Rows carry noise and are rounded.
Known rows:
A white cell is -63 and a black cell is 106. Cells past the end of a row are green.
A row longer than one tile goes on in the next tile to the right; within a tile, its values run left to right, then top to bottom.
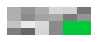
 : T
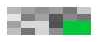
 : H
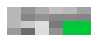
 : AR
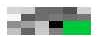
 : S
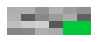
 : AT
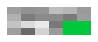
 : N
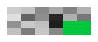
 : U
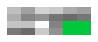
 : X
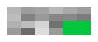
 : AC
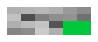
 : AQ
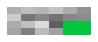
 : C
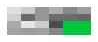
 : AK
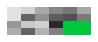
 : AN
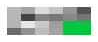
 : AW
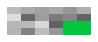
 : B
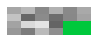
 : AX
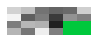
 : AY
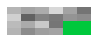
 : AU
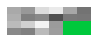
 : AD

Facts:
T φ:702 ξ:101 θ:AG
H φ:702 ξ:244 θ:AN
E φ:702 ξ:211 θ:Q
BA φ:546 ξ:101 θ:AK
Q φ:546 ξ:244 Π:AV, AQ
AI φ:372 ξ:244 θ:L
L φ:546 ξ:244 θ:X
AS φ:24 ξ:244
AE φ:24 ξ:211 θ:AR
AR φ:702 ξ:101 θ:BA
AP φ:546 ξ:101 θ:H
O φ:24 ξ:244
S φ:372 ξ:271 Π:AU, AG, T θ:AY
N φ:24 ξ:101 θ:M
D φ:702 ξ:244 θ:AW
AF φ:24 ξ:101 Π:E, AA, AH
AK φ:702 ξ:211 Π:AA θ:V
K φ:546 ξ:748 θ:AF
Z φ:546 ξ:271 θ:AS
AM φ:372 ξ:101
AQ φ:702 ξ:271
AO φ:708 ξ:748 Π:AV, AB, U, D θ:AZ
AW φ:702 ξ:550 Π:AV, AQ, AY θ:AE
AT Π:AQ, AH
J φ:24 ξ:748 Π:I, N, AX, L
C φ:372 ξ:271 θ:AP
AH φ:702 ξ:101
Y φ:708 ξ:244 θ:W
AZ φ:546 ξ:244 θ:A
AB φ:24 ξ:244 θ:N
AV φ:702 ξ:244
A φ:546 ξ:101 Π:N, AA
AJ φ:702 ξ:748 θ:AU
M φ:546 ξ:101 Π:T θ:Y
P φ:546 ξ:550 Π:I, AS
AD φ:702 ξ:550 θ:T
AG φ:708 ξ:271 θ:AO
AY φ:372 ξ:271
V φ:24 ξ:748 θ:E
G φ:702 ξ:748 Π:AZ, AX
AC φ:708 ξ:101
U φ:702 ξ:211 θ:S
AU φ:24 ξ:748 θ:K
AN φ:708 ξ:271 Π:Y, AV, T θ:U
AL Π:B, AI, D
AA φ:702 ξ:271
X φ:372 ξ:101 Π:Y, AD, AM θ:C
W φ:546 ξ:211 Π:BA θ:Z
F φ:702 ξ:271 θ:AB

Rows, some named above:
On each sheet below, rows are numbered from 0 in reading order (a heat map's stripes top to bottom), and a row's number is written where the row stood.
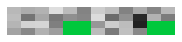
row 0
AE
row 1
U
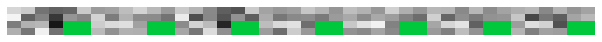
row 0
AY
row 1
AI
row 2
Q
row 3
N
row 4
AF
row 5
AX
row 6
J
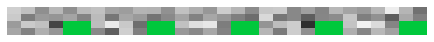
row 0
W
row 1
M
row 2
AF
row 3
Z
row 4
AB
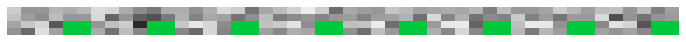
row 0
BA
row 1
AN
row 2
T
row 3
F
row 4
AH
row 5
AZ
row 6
L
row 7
G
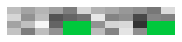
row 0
Y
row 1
AS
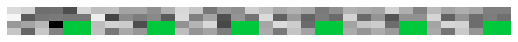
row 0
S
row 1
AL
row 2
E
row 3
AV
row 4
K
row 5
AV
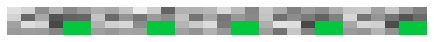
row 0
AK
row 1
AJ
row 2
AE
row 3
A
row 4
AA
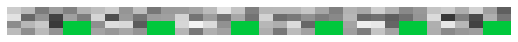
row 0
V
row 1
G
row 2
D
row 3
AG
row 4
P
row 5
AO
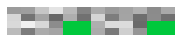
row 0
D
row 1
O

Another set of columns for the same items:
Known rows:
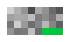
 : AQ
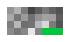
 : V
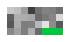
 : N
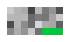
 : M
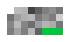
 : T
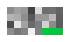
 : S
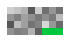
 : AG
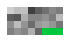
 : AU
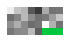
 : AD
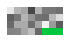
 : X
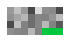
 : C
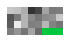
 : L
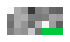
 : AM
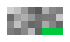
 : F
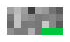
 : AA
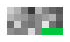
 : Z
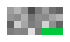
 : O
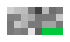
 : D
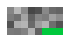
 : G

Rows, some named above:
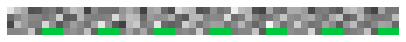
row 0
AE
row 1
K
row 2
AZ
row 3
AB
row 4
AD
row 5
AT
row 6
AJ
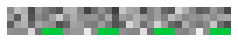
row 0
AO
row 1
AK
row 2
AV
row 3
W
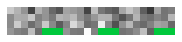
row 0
AQ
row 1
AY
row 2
AJ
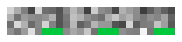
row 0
AN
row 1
AF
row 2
E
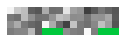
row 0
AD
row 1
U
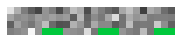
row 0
W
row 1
AO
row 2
AA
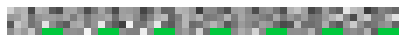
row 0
Y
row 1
H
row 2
AS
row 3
AH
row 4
A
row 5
P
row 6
AW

